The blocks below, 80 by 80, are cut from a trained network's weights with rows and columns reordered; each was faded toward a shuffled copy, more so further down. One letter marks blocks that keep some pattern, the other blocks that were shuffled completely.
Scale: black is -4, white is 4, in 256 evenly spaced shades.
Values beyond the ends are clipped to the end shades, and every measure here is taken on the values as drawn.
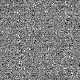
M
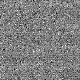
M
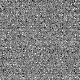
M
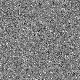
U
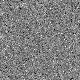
U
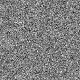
M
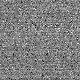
M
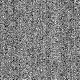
M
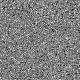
U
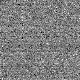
M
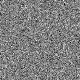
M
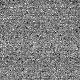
M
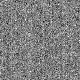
M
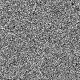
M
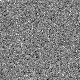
U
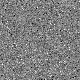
U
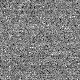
M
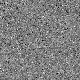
U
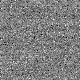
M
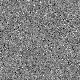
U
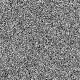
U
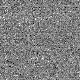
M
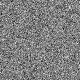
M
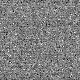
M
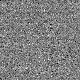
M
